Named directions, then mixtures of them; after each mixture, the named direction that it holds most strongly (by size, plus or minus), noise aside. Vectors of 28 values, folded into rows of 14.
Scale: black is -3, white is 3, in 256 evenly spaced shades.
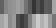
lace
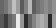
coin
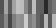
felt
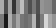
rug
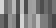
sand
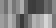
lace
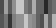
felt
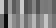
rug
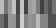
sand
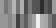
lace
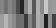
felt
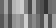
felt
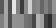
rug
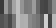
felt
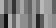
rug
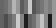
coin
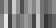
rug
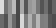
sand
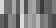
sand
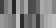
sand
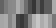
lace
